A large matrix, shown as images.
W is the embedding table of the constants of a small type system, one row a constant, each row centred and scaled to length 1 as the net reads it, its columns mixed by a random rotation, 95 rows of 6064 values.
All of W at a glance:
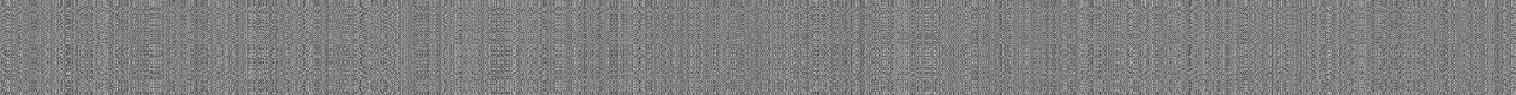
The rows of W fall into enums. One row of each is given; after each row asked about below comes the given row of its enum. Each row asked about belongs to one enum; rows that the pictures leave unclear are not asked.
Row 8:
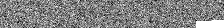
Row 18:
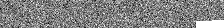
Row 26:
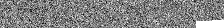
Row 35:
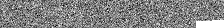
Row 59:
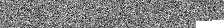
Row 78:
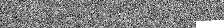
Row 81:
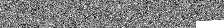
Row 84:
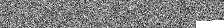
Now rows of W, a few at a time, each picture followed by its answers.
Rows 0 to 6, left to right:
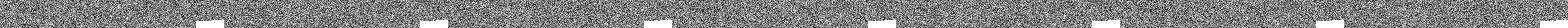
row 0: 81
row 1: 59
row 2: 35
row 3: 26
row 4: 59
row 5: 26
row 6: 35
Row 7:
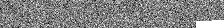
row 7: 18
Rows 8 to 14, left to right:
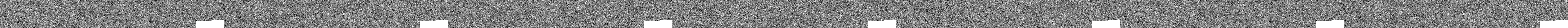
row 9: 78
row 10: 84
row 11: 59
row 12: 26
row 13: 8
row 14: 78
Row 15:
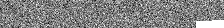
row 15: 18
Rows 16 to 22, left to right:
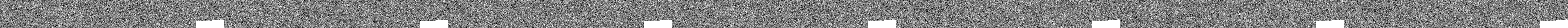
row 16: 35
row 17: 8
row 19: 35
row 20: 26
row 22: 26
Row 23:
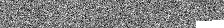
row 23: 59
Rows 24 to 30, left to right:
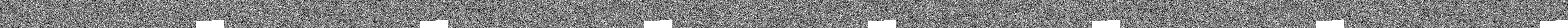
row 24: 18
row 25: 8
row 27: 59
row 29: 26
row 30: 8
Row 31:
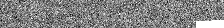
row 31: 78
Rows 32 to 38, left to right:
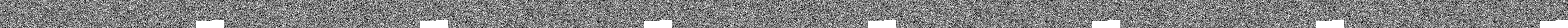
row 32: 84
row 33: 35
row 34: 8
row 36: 8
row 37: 59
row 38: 8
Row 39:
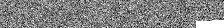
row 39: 84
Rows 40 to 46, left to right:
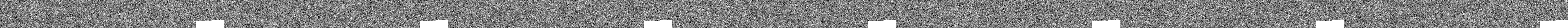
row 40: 78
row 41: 81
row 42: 84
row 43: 8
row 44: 35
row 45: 59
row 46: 78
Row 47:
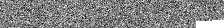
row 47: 59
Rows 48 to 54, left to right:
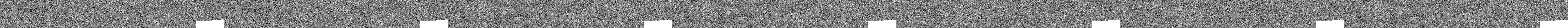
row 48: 26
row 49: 26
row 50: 78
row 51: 78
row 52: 59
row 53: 35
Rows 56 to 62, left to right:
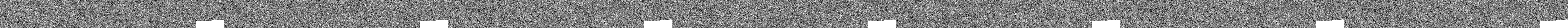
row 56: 8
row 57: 18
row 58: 26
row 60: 78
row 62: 26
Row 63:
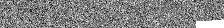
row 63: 26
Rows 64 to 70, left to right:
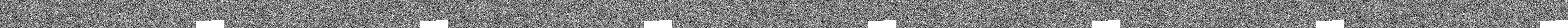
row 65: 59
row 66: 78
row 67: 8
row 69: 59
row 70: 78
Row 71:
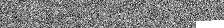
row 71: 78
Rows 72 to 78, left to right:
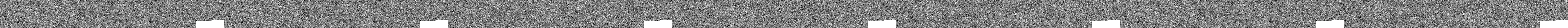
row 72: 8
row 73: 8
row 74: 84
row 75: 35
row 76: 78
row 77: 8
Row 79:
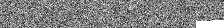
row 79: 84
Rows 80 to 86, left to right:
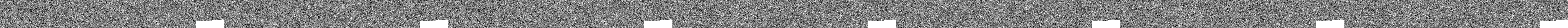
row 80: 26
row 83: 59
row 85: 35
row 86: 59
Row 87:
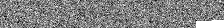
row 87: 8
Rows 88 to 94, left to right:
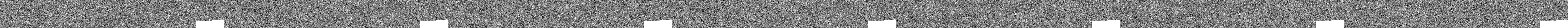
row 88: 59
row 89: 26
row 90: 81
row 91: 26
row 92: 78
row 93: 78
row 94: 35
